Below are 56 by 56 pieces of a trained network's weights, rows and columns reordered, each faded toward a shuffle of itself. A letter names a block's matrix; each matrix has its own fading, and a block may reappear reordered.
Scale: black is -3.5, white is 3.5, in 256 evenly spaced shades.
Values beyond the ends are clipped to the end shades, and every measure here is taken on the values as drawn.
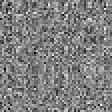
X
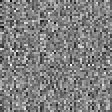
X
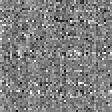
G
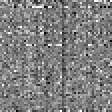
G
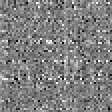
G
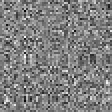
X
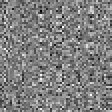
X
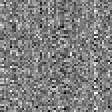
X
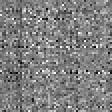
G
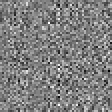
X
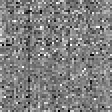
G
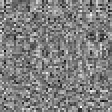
X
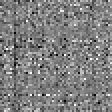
G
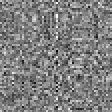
X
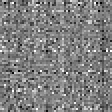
G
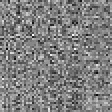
X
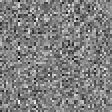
X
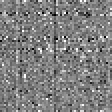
G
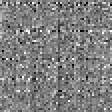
G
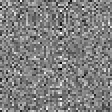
X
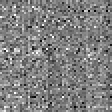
G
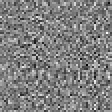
X
